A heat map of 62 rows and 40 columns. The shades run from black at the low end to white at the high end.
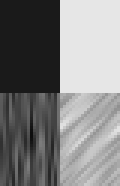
The table splits into 2 rows of 2 panels. Panel 1,1: very low, flat. Panel 1,2: very high, flat. Panel 2,1: low, streaked downward. Panel 2,2: high, slanting up to the right.
